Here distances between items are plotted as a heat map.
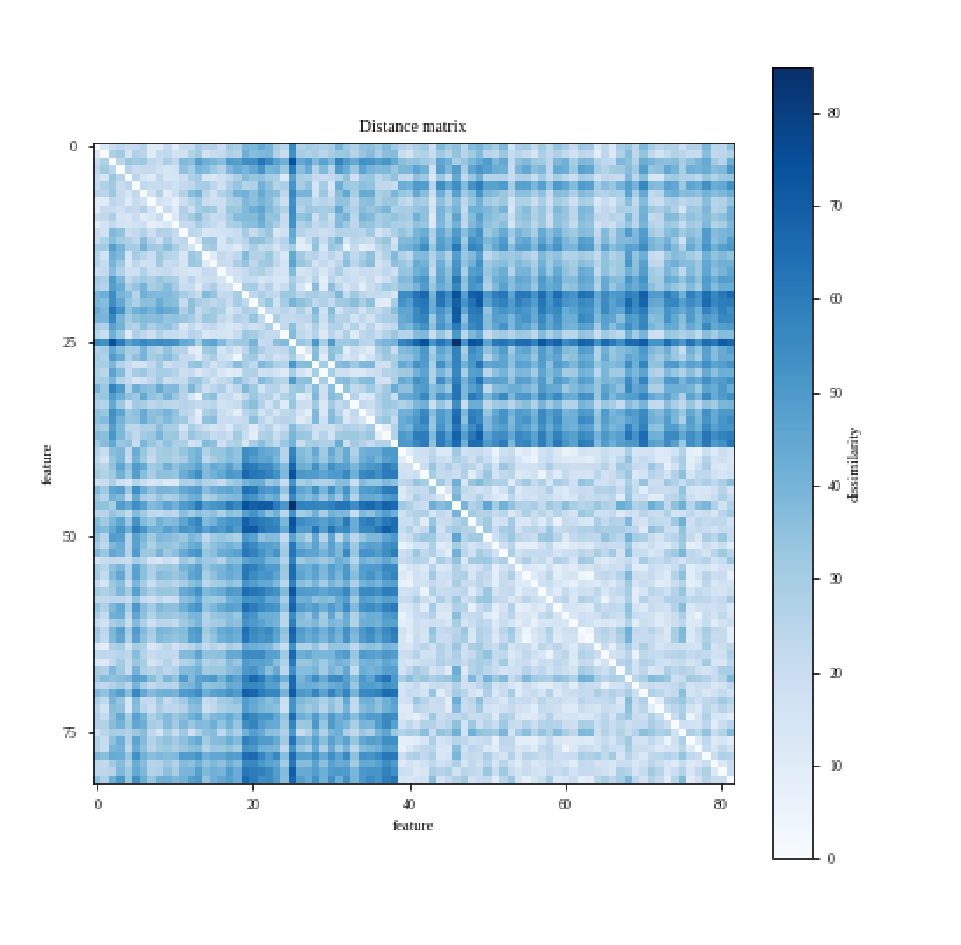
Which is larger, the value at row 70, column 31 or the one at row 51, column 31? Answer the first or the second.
the first
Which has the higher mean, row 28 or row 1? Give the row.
28
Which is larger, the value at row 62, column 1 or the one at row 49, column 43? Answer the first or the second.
the second
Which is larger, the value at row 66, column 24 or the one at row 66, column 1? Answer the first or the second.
the first
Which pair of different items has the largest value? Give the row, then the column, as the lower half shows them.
46, 25
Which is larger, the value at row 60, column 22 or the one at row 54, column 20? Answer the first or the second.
the second
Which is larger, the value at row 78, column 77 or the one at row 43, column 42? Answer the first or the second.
the second
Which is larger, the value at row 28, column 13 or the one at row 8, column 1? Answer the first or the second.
the first
